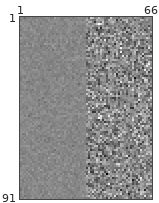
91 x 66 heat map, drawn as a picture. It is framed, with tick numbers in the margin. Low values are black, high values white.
There are no regular stripes. The distribution is heavy-tailed on both sides. The halves do not mirror each other. A vertical seam about 50% of the way across splits the table, and the left part is calmer. The grain is fine, like static.
